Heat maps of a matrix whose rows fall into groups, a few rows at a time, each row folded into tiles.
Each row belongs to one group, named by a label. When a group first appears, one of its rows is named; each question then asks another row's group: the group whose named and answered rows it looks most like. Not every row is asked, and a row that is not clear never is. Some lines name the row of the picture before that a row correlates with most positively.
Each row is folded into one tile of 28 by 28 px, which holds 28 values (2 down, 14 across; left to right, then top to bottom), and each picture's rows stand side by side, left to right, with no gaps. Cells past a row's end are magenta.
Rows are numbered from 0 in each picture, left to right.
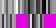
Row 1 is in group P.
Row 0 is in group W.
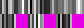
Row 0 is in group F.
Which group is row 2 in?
F
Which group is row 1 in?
P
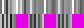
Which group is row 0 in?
W
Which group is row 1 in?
W
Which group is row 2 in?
W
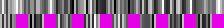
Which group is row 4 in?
P
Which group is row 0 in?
W
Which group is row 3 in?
P
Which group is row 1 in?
F
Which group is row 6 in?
F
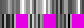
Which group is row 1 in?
W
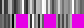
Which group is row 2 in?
W
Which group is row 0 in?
F
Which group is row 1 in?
W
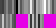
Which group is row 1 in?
W
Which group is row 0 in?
P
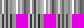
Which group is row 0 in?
W
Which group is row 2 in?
W
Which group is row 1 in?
W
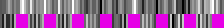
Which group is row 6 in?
P
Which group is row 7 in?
W
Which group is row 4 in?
F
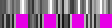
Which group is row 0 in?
F
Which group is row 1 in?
F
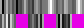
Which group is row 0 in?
P
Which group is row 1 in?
F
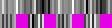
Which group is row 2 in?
W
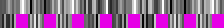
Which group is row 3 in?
F
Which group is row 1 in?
P
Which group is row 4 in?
F
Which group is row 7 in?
W
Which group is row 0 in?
F
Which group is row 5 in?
F
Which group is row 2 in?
W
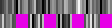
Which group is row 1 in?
P
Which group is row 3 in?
P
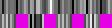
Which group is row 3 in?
P
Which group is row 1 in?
F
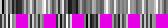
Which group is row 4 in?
W
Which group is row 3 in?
F
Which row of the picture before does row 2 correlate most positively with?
3
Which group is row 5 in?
W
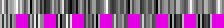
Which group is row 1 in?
P
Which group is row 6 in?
F
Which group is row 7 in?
F
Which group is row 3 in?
F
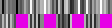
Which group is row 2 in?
F
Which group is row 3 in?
W
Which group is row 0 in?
P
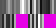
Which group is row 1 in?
P
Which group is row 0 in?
F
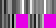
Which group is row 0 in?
F
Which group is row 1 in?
W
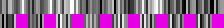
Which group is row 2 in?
W
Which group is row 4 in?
P
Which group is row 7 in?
P
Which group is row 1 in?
F
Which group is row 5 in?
W
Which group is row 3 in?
P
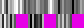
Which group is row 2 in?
P
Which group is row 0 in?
W
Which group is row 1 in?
F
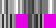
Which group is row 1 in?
F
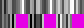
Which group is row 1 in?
F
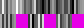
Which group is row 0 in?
W
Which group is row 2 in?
P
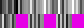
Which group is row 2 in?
W
